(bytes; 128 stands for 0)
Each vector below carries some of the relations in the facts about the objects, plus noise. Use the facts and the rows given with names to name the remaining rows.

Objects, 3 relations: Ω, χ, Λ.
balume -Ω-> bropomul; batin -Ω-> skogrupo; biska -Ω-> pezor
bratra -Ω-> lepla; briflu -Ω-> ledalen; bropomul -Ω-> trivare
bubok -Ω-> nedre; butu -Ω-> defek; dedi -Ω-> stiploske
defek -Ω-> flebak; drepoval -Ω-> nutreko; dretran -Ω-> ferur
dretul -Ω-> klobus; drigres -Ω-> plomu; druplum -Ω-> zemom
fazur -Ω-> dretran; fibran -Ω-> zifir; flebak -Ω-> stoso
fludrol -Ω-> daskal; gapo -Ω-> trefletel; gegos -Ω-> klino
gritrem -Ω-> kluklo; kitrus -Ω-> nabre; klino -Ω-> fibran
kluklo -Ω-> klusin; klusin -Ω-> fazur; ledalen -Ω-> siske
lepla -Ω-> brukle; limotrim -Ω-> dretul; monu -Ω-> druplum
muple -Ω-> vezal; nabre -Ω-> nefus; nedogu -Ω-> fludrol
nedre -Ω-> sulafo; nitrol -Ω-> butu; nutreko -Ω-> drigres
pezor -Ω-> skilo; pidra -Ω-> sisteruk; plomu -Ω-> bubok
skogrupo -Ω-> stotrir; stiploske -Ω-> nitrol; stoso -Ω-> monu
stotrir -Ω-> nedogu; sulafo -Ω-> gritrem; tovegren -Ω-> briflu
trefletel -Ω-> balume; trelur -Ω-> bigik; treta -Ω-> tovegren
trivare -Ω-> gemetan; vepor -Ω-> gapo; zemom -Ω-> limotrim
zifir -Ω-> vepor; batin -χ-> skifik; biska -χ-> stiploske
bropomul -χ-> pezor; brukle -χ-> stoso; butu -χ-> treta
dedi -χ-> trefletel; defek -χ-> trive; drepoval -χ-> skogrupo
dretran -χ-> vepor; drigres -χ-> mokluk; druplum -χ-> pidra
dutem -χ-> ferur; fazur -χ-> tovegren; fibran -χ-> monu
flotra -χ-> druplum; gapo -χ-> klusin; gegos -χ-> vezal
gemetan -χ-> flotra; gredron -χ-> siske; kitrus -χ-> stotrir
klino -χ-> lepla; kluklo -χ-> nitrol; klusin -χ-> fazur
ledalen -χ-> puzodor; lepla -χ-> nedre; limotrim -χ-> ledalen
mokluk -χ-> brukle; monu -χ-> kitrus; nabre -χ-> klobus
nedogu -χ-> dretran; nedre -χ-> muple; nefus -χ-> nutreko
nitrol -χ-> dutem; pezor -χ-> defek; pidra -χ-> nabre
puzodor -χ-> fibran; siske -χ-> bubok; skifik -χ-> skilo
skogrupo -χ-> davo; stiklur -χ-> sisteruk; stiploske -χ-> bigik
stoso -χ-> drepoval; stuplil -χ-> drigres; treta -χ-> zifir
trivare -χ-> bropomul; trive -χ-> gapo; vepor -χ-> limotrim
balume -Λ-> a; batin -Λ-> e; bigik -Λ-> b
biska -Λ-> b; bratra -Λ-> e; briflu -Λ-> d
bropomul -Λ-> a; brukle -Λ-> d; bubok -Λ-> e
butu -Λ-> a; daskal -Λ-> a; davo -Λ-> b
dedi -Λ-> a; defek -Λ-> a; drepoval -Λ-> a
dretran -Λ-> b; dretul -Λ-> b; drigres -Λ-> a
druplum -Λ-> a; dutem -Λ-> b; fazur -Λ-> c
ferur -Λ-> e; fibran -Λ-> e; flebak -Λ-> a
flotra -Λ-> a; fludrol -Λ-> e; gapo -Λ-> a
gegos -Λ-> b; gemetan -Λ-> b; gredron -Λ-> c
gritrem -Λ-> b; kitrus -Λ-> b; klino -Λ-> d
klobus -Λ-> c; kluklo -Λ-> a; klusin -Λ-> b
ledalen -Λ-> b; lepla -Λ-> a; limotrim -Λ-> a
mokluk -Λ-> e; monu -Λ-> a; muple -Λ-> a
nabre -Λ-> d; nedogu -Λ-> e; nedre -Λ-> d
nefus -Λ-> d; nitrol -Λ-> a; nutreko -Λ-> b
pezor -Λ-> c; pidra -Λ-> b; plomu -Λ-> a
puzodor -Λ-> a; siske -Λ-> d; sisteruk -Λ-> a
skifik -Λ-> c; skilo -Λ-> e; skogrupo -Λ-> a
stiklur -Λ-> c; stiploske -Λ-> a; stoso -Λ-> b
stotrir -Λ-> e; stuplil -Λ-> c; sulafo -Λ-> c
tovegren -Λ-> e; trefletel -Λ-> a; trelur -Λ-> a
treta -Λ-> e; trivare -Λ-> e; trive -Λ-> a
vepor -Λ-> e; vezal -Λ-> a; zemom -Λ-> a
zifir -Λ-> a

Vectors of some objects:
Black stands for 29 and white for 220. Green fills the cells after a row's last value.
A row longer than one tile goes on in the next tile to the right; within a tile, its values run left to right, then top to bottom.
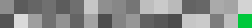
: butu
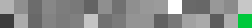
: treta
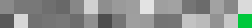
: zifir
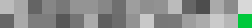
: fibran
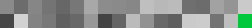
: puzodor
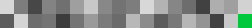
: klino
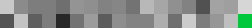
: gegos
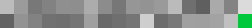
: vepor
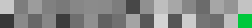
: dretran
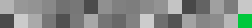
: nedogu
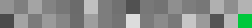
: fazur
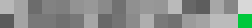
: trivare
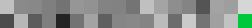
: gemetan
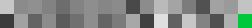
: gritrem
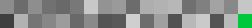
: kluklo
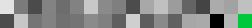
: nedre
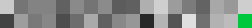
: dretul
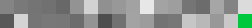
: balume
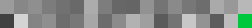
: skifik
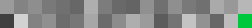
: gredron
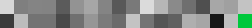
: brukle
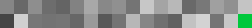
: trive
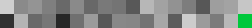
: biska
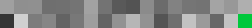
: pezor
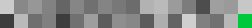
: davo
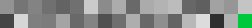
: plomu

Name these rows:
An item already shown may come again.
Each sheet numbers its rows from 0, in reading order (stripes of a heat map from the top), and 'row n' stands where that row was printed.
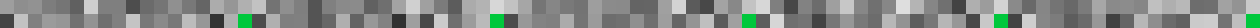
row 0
sulafo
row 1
stoso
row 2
bubok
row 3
klino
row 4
puzodor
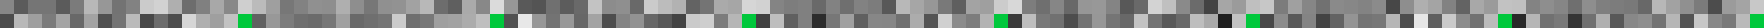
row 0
zemom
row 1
vepor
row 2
nitrol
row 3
dutem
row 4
nefus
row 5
klusin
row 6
pidra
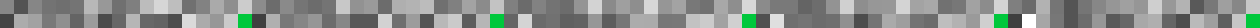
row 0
limotrim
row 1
kluklo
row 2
gapo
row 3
bropomul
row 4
skogrupo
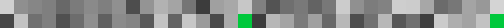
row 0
nutreko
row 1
druplum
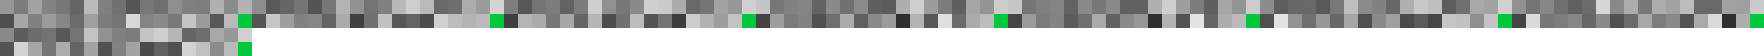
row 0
fazur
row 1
monu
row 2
druplum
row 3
dretul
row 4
dretul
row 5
defek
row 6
drigres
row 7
flebak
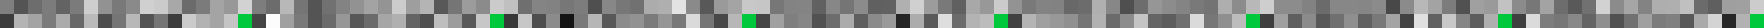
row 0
druplum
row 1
skogrupo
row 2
ledalen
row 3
dretul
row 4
klobus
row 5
gritrem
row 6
drepoval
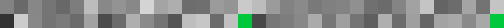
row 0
flotra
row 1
ferur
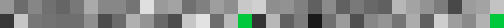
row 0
lepla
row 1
kitrus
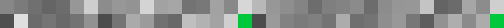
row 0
bropomul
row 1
mokluk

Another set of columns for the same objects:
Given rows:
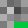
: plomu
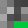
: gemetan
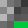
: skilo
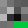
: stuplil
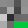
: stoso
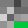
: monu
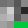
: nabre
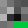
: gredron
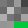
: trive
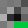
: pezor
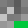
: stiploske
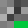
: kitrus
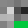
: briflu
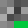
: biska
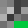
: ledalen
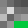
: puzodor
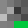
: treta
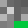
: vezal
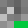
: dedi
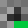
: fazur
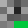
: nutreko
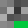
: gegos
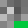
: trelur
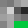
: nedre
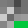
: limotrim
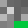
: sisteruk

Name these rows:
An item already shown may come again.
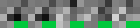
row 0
pezor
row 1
pezor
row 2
druplum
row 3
trivare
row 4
monu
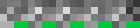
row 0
defek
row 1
puzodor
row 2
puzodor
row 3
lepla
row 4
fibran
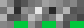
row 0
dretul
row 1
brukle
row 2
mokluk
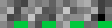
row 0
dutem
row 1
mokluk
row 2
kluklo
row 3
klobus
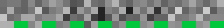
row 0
defek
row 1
kluklo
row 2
dretran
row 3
sulafo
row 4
gritrem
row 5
klusin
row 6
drepoval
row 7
drigres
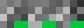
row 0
mokluk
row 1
defek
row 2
vepor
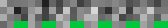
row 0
bubok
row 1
pidra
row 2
gapo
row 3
klino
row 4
biska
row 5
flotra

